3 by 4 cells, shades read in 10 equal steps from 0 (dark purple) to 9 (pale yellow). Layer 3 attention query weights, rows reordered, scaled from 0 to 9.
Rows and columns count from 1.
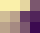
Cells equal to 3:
2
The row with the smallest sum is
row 3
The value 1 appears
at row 2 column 4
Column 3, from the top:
8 2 3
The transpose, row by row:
9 7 6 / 9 6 5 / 8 2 3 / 3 1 0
